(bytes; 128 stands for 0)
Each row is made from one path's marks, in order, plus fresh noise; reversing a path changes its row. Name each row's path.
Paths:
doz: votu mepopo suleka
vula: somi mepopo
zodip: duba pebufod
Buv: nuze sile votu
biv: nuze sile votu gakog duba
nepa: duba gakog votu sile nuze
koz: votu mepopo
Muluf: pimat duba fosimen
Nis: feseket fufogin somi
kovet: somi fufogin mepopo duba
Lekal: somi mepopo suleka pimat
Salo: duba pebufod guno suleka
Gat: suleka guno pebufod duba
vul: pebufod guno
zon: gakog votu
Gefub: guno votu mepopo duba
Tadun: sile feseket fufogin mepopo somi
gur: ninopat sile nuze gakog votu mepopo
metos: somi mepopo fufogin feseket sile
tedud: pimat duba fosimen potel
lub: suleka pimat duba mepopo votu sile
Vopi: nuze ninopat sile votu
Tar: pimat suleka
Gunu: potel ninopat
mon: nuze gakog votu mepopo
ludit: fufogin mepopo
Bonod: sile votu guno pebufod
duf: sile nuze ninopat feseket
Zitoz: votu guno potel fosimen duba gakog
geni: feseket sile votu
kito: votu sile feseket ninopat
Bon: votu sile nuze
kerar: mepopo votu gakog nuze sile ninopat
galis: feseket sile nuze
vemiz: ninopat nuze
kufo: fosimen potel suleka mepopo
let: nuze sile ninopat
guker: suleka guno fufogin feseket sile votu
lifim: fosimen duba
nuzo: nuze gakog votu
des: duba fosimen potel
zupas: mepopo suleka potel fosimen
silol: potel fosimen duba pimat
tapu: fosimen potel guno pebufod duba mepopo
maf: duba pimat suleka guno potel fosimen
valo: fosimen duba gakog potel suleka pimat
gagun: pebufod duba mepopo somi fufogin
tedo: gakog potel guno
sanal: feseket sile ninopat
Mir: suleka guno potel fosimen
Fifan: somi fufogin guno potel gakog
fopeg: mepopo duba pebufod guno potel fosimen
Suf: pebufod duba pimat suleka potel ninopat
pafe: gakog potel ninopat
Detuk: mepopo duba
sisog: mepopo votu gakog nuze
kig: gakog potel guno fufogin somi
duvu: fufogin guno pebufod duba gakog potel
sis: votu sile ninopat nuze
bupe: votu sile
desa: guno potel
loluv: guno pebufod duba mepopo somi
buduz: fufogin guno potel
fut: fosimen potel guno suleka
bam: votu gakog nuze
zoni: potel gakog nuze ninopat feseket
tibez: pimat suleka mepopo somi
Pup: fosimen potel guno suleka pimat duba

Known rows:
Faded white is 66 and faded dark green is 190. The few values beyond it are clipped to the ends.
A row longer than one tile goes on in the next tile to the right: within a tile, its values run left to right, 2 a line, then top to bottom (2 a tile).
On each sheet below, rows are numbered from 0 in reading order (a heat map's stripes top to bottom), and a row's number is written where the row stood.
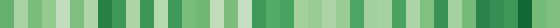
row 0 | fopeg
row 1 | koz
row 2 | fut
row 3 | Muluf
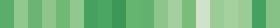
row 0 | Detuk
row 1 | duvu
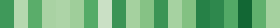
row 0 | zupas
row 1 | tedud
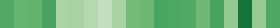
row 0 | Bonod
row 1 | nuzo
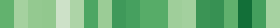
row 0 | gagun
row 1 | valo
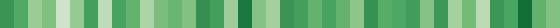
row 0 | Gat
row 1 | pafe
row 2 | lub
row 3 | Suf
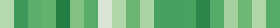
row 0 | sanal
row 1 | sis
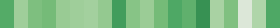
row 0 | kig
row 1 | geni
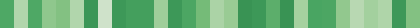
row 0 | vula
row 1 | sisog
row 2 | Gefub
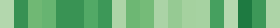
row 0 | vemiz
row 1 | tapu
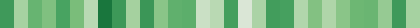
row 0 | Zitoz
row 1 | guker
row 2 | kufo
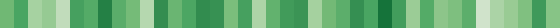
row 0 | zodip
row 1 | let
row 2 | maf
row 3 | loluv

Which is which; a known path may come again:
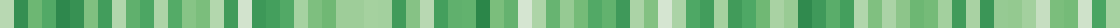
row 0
let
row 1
vula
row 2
kig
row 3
sanal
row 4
geni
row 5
sisog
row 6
kufo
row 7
Mir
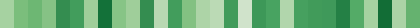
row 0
pafe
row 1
doz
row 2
gur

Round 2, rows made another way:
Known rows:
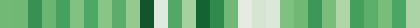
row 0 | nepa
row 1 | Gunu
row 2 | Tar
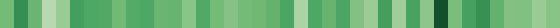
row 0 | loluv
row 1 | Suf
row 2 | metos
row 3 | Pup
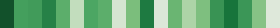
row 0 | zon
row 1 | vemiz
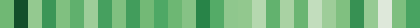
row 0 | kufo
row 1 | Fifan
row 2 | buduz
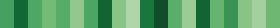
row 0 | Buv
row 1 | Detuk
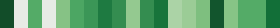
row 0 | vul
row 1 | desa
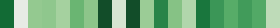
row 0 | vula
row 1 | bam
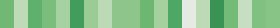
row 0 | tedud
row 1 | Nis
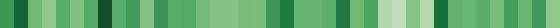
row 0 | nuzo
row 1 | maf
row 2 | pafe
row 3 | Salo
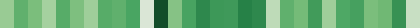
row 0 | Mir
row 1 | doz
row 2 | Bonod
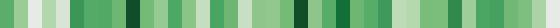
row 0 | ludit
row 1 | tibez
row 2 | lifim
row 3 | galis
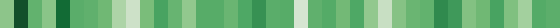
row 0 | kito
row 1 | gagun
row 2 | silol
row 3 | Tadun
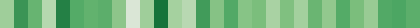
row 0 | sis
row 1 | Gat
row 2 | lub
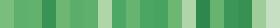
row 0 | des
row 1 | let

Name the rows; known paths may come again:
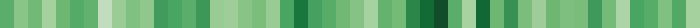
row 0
kig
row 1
guker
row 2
zupas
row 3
Detuk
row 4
Tar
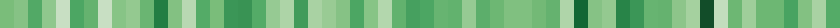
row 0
tibez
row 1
biv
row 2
duvu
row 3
Suf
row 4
Zitoz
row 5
tedo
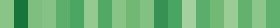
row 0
tapu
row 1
fopeg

